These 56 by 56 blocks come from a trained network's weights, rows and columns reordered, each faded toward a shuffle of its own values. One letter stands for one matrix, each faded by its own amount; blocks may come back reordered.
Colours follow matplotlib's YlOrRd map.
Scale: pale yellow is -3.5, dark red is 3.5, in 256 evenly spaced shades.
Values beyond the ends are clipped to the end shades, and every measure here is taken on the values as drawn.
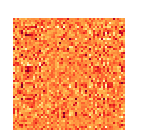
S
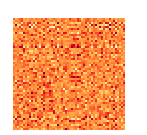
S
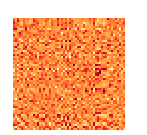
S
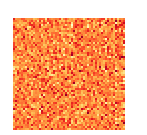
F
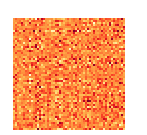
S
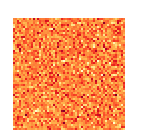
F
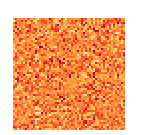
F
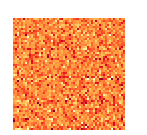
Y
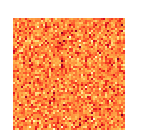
F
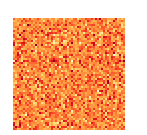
F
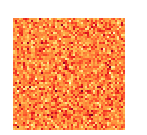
F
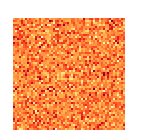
F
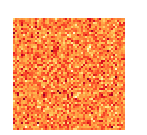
F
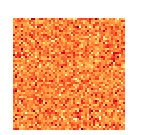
Y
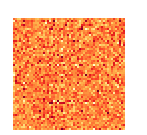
Y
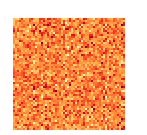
F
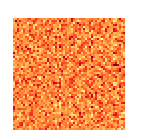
F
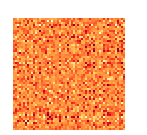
S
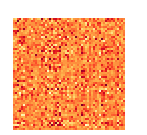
S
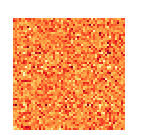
Y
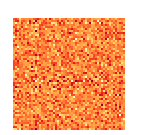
Y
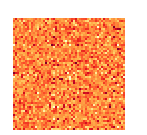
Y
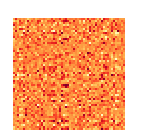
S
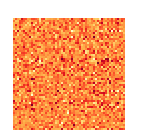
Y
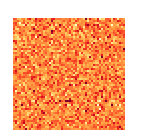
Y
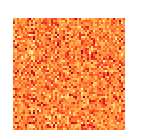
F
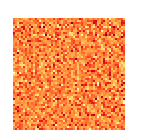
Y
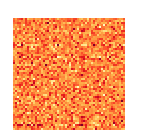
Y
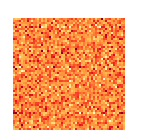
Y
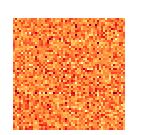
Y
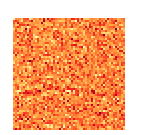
F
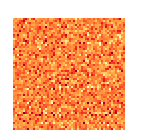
Y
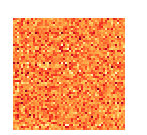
Y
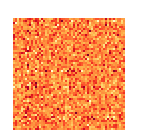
Y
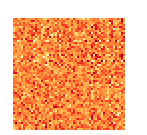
Y
